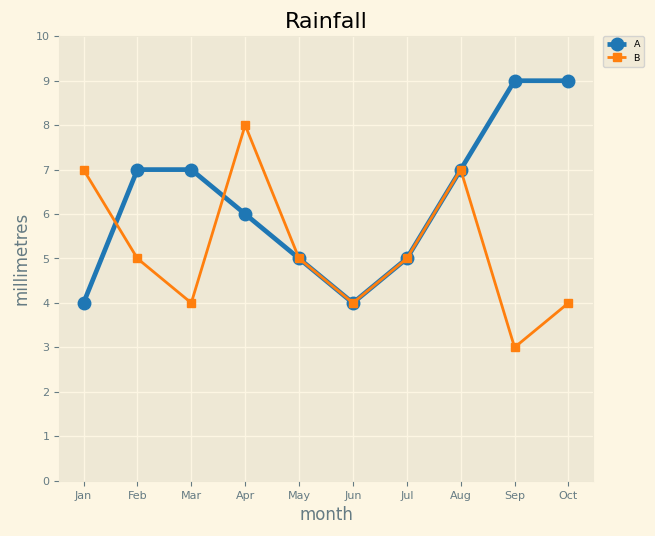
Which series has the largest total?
A
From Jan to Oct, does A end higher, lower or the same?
higher
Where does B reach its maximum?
Apr
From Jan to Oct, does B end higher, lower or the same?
lower
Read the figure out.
Title: Rainfall
x-axis: month, ticks Jan Feb Mar Apr May Jun Jul Aug Sep Oct
y-axis: millimetres, ticks 0 1 2 3 4 5 6 7 8 9 10
Legend: A, B
Values:
A: 4 7 7 6 5 4 5 7 9 9
B: 7 5 4 8 5 4 5 7 3 4
